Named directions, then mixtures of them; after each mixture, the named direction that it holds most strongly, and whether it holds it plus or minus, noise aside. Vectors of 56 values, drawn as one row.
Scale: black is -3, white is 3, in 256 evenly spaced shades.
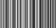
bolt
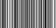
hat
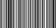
hat, minus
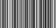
hat, plus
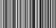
bolt, plus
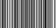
hat, plus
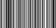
hat, minus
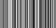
bolt, plus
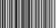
bolt, minus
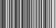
hat, plus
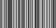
hat, minus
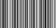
hat, plus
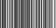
hat, plus
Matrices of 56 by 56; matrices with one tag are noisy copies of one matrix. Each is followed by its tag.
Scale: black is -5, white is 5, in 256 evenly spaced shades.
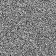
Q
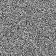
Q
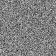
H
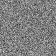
H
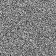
Q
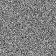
H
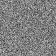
H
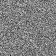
Q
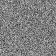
H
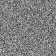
H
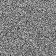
Q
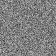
H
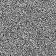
Q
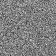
Q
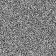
H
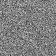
Q
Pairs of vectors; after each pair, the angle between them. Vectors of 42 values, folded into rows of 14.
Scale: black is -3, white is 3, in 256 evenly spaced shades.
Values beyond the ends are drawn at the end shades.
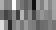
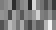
partly opposed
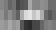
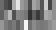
partly opposed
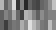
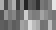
nearly parallel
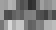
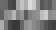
nearly opposite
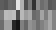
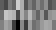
nearly parallel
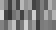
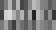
nearly opposite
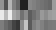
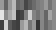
partly aligned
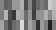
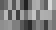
orthogonal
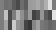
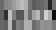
nearly opposite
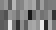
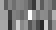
nearly opposite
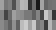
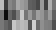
partly aligned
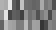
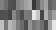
orthogonal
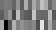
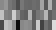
partly opposed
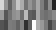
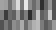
partly aligned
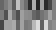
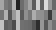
nearly opposite
